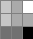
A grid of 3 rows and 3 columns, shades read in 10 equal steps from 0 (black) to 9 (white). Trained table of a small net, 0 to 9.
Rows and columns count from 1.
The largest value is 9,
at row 1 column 3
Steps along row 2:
down same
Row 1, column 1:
7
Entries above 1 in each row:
3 3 2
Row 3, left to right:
4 4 0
